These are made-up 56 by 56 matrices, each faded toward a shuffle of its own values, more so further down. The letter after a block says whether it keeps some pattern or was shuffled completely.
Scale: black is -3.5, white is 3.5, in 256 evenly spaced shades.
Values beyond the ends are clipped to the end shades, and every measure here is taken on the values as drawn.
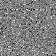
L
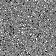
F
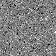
F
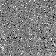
L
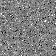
F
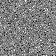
F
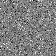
F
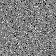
F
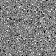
L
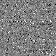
L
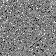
F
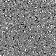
L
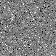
F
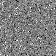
F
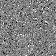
F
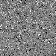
L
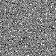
L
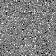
L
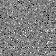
L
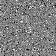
L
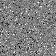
F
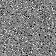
F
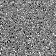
L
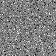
L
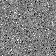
F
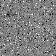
L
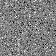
F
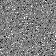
F
